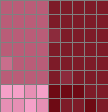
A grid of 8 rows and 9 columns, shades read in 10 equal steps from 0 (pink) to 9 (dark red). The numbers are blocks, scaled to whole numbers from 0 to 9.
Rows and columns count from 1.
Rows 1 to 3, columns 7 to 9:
8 8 8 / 8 8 8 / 8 8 8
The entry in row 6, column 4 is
4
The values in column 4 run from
0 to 4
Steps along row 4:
same same same up same same same same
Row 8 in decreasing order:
9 9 8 8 8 1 1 1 0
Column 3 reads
4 4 4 4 4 4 1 0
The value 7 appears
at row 3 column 5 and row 6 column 6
